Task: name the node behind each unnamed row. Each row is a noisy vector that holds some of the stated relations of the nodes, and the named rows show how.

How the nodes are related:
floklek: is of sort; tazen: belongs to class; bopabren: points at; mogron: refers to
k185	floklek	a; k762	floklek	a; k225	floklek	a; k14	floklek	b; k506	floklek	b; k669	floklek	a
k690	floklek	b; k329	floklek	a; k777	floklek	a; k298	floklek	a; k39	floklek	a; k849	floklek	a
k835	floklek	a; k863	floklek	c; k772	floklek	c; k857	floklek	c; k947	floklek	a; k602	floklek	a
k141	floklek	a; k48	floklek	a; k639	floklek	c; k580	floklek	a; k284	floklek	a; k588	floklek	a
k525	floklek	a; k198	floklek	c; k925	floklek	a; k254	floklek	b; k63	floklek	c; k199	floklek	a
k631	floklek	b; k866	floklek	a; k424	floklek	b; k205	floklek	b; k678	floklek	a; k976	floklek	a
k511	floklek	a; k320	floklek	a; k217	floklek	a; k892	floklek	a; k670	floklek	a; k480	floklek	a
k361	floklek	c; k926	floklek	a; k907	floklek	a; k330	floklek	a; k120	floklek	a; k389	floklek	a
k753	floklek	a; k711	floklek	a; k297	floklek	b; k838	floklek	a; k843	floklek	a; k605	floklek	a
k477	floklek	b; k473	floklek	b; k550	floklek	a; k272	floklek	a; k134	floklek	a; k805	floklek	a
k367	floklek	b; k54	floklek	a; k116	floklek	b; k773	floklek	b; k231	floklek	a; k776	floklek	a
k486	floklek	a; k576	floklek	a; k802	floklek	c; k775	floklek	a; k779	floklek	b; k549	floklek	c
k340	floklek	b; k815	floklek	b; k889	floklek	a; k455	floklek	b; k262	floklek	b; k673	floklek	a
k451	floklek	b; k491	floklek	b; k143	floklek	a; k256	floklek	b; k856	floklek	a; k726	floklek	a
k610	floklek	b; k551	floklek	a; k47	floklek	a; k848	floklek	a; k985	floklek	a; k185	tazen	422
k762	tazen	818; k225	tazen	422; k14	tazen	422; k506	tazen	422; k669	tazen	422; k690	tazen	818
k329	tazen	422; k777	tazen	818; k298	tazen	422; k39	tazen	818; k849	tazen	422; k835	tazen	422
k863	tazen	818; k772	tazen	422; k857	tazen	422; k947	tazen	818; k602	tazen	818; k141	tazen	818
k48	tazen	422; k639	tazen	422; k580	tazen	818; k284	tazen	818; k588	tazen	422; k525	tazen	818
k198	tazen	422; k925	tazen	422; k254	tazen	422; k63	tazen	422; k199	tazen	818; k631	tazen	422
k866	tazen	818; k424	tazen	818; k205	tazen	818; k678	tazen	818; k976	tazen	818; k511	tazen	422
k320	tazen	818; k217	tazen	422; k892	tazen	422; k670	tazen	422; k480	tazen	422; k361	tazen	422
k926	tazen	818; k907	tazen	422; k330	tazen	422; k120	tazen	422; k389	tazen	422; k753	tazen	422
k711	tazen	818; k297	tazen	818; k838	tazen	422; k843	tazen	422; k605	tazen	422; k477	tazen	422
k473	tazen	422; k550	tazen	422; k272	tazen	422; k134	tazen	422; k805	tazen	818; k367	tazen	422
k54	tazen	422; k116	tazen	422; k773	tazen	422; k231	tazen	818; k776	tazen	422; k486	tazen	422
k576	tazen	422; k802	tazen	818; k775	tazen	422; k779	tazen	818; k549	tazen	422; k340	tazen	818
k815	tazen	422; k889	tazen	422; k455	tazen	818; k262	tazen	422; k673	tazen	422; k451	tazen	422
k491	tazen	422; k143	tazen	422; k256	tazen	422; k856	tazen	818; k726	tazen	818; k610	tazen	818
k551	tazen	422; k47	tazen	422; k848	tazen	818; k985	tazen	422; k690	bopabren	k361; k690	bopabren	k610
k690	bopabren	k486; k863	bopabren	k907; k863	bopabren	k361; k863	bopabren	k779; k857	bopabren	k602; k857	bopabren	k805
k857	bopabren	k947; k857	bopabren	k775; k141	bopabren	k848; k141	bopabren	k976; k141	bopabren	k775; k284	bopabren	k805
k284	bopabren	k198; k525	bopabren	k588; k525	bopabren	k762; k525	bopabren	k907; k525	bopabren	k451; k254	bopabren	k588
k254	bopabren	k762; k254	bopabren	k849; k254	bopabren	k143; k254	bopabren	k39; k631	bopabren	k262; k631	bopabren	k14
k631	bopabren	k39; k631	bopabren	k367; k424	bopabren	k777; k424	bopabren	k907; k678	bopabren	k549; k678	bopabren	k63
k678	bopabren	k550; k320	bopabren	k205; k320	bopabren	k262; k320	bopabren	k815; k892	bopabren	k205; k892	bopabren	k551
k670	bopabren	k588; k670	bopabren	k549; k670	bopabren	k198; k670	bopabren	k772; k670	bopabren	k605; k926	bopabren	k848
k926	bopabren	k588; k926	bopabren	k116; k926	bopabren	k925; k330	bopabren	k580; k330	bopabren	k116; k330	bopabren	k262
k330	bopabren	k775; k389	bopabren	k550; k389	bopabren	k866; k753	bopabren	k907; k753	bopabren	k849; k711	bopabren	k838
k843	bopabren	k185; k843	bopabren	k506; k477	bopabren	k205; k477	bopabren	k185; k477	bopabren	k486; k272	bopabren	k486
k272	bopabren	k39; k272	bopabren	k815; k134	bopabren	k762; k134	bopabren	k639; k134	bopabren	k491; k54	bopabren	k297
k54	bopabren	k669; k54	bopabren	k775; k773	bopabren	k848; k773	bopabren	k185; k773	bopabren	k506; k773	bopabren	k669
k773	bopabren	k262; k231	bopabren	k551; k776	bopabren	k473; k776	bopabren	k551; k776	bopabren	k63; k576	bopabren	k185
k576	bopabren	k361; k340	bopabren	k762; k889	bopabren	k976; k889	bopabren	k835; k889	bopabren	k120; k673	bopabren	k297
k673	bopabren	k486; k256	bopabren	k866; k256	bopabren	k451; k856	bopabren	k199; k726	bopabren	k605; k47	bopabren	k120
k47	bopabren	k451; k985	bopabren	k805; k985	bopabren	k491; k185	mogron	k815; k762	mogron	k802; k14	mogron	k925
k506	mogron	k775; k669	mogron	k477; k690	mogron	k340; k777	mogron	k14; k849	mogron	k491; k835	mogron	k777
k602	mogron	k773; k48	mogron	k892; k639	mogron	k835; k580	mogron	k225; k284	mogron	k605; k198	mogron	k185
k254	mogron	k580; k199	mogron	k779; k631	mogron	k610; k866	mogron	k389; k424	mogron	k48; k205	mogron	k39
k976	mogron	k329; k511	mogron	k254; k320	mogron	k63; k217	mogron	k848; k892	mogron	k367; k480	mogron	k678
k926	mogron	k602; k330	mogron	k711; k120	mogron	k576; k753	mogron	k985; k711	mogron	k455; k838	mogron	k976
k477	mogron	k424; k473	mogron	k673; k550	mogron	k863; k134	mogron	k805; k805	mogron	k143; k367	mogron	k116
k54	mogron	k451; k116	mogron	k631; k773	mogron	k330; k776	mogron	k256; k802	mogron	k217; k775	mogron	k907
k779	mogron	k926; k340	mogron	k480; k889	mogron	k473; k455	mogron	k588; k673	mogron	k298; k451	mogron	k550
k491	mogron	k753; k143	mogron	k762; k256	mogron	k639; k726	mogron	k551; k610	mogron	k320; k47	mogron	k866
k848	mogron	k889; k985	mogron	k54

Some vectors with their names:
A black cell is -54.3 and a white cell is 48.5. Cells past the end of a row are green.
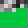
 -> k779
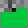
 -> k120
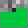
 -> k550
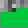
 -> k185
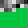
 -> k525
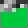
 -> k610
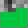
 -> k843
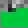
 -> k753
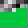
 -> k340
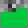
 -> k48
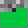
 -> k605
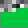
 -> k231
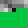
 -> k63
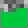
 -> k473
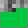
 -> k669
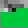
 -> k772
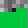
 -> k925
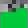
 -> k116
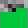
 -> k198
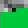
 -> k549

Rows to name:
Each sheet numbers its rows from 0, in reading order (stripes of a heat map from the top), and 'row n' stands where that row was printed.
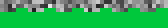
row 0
k134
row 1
k602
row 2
k14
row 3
k947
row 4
k389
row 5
k776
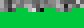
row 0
k673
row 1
k361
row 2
k773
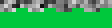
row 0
k455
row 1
k297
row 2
k985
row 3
k551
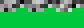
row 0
k848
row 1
k805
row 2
k424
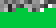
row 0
k254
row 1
k320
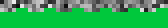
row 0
k863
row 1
k39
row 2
k330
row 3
k506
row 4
k47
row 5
k141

